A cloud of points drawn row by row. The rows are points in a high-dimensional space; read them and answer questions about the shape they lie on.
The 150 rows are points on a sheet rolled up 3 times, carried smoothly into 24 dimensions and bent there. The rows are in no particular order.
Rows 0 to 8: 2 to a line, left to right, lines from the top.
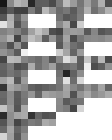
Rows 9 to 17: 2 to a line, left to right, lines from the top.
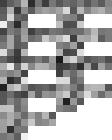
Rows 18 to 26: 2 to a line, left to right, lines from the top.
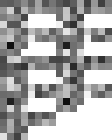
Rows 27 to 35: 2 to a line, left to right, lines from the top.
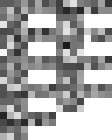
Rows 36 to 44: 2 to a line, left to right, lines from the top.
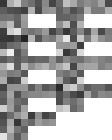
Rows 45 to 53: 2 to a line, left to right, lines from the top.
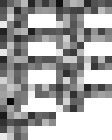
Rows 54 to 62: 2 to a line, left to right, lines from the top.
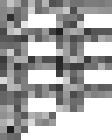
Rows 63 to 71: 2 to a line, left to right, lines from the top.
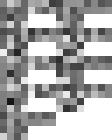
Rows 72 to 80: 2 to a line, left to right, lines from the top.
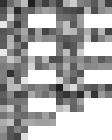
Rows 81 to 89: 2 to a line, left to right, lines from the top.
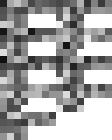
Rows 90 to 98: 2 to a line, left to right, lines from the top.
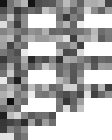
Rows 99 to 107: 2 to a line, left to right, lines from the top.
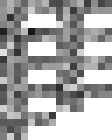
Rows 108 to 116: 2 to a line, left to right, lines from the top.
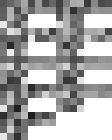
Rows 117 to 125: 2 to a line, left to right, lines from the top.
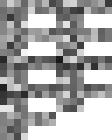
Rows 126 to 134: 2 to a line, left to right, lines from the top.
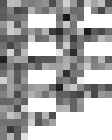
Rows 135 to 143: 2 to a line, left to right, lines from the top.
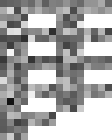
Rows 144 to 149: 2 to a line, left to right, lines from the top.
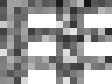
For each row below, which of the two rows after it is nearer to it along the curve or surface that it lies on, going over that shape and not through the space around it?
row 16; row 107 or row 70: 107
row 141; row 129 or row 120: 120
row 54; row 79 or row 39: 79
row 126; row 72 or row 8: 8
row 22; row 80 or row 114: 80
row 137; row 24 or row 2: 24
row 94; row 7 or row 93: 93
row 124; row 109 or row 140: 109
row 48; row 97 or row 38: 38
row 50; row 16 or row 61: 16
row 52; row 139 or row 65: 65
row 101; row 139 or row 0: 0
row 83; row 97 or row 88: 88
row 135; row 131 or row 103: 131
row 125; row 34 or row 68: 68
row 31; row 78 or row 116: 78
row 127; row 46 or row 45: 46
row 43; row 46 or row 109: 109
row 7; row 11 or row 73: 73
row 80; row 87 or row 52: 87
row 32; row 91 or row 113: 91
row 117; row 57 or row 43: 43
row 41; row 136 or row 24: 136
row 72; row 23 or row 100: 23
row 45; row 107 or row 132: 107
